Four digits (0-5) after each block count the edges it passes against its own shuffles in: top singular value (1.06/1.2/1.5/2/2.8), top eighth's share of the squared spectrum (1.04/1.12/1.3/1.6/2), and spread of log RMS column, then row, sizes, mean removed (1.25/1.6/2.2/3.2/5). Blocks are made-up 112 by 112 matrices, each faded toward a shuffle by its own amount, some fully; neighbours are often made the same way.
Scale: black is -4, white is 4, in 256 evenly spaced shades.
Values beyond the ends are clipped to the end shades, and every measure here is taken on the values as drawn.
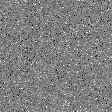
0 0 0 0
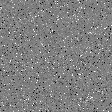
0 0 0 0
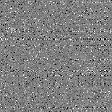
4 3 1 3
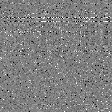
4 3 1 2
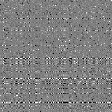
5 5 2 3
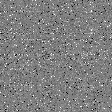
3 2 0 1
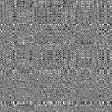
5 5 3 4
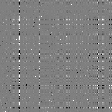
5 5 3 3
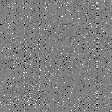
4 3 2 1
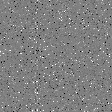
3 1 0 0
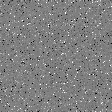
2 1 0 0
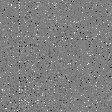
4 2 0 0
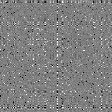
5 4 2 2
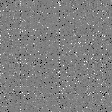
4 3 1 1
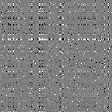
5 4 3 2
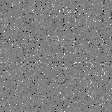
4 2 1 0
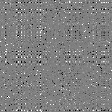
5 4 3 2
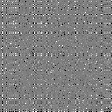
5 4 3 3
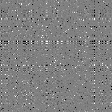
5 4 2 2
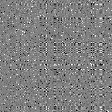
5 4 3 3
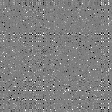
5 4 2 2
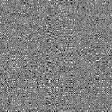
4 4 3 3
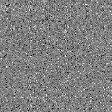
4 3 2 2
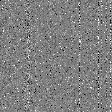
2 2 3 0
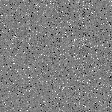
1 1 1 0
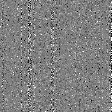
3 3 3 0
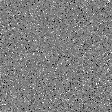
0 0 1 0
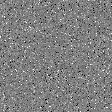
1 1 1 0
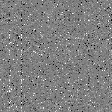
4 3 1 1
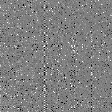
4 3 2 1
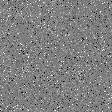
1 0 0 0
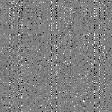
5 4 3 2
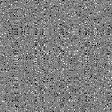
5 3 2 2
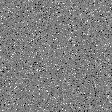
2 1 0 0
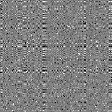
5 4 3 3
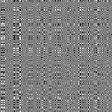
5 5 4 4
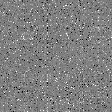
4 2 1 1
